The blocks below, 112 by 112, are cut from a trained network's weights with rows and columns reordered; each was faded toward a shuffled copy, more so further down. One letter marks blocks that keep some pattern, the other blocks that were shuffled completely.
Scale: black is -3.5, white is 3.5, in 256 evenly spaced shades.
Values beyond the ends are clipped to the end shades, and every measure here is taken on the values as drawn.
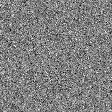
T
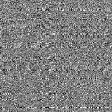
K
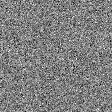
T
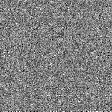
K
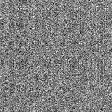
K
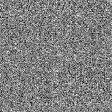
K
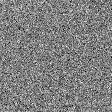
T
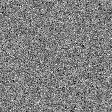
T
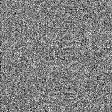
K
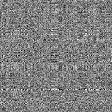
K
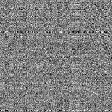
K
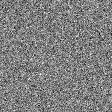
T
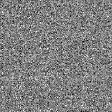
K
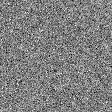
T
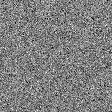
T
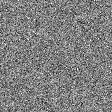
T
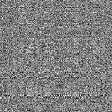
K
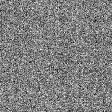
K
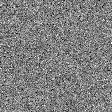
T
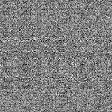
K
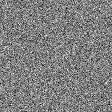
T
